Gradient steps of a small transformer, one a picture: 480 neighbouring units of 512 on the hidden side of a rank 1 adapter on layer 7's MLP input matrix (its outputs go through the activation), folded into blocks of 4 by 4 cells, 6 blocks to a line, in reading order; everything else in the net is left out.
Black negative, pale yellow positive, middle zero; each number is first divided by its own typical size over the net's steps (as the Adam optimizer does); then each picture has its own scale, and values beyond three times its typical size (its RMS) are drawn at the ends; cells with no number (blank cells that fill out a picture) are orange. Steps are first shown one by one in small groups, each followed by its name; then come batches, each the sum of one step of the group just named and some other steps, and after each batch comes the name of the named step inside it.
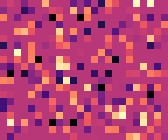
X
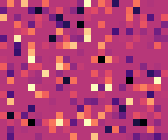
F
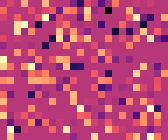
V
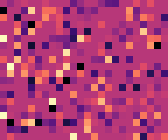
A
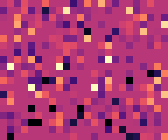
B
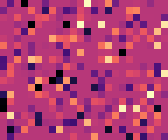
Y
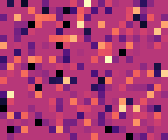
Y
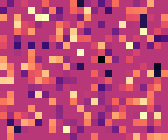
V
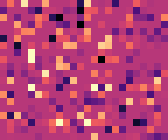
F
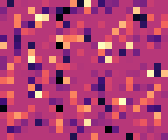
Y
